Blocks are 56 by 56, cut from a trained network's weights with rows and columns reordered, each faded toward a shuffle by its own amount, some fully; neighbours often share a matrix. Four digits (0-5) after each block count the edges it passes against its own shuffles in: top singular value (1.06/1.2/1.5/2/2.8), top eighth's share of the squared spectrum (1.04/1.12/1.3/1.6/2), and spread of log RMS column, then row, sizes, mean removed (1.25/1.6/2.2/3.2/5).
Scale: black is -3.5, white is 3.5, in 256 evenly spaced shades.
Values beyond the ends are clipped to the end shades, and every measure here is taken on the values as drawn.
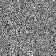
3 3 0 0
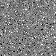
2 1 0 0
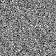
0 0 0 0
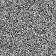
0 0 0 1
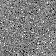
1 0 0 0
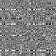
4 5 1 3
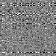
4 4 0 3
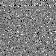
2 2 0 1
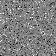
0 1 0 0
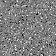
1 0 0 0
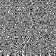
3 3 0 2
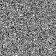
2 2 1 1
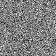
1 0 0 0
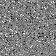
2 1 0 1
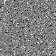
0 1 0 0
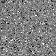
2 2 0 1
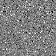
2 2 0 1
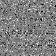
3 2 0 2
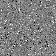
0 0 0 0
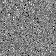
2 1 0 0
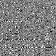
3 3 0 2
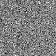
3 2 0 1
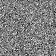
0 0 0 0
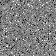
1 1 0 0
